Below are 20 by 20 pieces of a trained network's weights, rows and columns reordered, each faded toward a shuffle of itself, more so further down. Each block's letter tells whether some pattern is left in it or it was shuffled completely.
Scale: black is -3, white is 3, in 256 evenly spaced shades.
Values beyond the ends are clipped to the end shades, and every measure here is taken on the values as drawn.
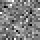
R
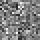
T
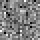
R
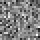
R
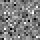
R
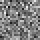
R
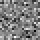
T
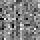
T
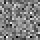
T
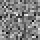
R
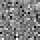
R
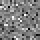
R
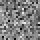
R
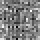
T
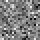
R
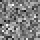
R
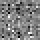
T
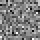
R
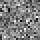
R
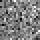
R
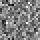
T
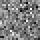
R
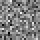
R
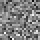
R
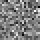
T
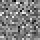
R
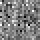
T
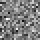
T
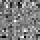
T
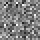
T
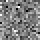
R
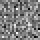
T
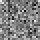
R
